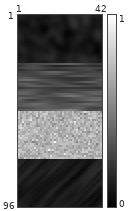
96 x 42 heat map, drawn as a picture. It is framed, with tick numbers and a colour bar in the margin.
The table splits into 4 rows of 1 panel. Panel 1,1: very low, blotchy, faint in contrast. Panel 2,1: low, streaked across. Panel 3,1: high, fine-grained. Panel 4,1: very low, slanting up to the right, faint in contrast.
